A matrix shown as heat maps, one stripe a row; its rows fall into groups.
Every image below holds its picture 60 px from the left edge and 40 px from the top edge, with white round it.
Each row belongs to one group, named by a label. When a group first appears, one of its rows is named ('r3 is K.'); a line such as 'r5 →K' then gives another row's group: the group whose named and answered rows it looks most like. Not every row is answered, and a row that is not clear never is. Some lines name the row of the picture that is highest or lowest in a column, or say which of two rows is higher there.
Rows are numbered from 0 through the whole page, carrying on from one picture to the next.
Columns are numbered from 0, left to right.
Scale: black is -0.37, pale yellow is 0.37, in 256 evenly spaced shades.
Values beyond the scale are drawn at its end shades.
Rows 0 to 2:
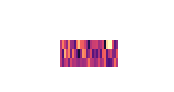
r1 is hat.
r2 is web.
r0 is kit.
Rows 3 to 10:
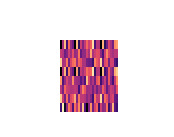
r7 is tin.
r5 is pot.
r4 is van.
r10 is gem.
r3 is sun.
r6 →sun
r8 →hat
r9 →pot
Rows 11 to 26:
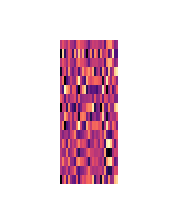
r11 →kit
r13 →kit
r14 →sun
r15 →van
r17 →pot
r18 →sun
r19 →hat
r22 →kit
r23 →web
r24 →kit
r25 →web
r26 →sun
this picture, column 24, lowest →23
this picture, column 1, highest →12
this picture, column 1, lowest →16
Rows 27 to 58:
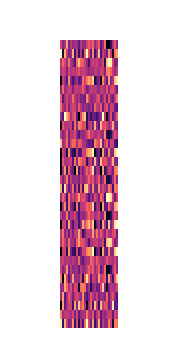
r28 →tin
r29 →kit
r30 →kit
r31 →sun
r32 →gem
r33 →tin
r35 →hat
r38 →pot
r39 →sun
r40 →gem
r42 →web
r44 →kit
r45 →sun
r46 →web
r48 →van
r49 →kit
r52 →web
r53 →tin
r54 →hat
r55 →gem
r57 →tin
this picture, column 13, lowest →56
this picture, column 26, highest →56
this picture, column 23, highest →44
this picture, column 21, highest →35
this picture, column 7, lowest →41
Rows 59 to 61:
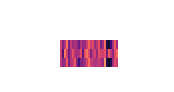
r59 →web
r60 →tin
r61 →web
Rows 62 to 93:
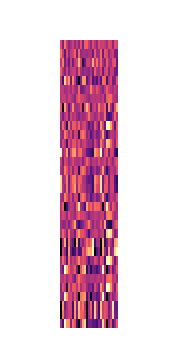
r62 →tin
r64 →van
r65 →pot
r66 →hat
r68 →kit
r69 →tin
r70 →web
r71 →kit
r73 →kit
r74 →pot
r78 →pot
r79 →hat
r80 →van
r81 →kit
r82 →web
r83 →kit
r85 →sun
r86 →kit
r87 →hat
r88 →kit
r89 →kit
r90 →hat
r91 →gem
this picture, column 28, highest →85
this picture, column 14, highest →85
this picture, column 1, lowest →69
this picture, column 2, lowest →80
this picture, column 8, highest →84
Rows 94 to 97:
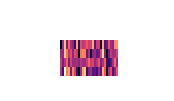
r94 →sun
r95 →hat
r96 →web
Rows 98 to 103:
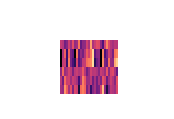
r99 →sun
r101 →gem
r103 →hat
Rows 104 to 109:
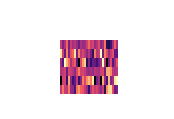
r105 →pot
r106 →hat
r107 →kit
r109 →kit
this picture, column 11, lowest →104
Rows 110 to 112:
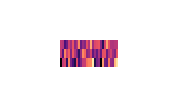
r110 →van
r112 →sun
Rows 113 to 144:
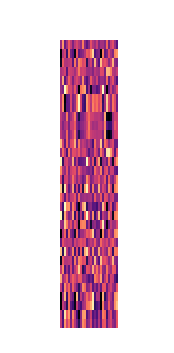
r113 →gem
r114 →sun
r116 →kit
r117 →gem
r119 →van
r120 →van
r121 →web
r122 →web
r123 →web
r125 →kit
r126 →tin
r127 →pot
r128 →tin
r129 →tin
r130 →pot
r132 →tin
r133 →hat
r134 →sun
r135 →gem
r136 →tin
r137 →gem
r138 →van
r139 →pot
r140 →hat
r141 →sun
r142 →sun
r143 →hat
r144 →hat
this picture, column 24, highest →125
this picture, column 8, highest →141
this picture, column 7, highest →124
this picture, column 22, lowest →141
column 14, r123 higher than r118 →Yes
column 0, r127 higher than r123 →Yes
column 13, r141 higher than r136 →No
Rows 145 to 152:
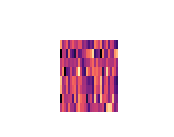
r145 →pot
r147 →van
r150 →pot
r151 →gem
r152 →kit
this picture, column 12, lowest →148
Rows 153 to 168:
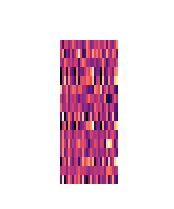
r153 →tin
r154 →van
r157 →sun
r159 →web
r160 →pot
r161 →gem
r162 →sun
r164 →kit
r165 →gem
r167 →kit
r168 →gem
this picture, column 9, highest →154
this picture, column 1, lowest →153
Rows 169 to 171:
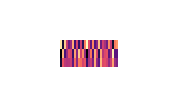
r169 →tin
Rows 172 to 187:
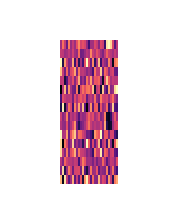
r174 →tin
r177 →sun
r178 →gem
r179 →gem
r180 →web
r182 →pot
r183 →tin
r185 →hat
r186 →gem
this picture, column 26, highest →179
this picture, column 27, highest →177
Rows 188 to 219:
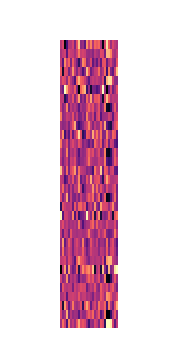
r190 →hat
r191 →tin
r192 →kit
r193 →hat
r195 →web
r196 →tin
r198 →van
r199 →pot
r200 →web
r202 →pot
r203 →van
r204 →van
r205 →web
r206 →gem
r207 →tin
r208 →van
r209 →web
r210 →gem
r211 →gem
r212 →kit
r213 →sun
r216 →kit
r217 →tin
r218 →web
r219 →kit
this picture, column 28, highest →213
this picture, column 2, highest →193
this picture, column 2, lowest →188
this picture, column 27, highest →213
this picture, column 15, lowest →193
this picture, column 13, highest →207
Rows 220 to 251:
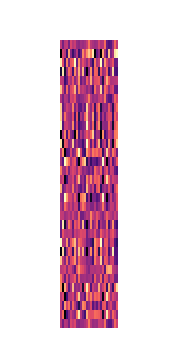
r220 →web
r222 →pot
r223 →gem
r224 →van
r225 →pot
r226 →web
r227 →tin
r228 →tin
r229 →tin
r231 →tin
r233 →hat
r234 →pot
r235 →van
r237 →hat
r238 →hat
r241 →gem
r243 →gem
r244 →pot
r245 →kit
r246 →pot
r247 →tin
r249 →hat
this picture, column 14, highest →221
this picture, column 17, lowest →221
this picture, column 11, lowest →247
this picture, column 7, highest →222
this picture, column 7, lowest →230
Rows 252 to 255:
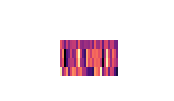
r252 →pot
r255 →pot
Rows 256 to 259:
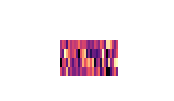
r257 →hat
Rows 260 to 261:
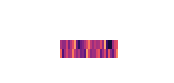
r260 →web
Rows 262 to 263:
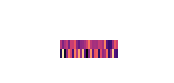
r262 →web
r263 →gem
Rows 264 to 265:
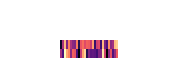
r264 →sun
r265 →hat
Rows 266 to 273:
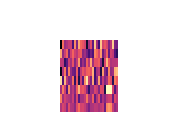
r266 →gem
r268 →van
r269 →sun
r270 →tin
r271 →kit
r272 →tin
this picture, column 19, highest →270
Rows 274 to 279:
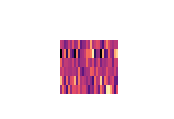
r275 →sun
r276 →tin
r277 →van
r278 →pot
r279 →kit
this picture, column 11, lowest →277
